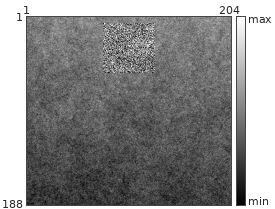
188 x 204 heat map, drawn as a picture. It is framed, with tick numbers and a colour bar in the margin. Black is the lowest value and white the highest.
Average level on the scale: 40%. Slope: up to the top. Stripes: none. Odd patch: rougher, in the top middle.
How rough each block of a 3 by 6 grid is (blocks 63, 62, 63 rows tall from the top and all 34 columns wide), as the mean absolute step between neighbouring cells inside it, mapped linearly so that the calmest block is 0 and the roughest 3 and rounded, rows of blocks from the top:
0 0 3 3 0 0 / 0 0 0 0 0 0 / 0 0 0 0 0 0
